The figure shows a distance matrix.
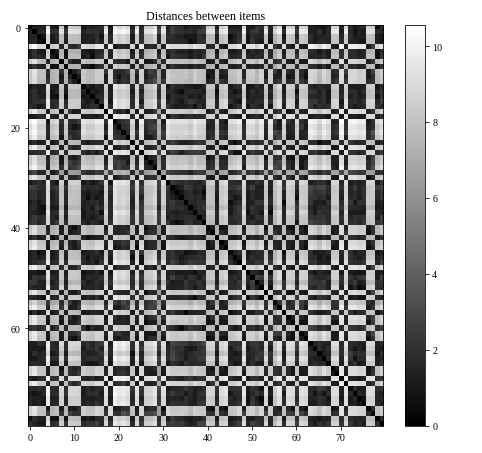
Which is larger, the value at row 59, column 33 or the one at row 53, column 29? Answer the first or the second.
the first
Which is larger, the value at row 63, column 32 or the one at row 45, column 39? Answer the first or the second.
the first
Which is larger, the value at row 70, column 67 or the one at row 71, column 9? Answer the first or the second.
the second
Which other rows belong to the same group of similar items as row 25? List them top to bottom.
0, 1, 2, 3, 5, 6, 8, 12, 13, 14, 15, 16, 18, 23, 29, 31, 32, 33, 34, 35, 36, 37, 38, 39, 42, 45, 46, 47, 49, 50, 51, 52, 54, 57, 60, 63, 64, 65, 66, 67, 70, 72, 73, 74, 75, 78, 79
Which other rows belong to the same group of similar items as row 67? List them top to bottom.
0, 1, 2, 3, 5, 6, 8, 12, 13, 14, 15, 16, 18, 23, 25, 29, 31, 32, 33, 34, 35, 36, 37, 38, 39, 42, 45, 46, 47, 49, 50, 51, 52, 54, 57, 60, 63, 64, 65, 66, 70, 72, 73, 74, 75, 78, 79
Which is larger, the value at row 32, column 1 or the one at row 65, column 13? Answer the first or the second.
the first
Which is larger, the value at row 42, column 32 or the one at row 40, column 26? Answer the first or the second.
the first
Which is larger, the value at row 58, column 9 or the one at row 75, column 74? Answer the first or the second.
the first
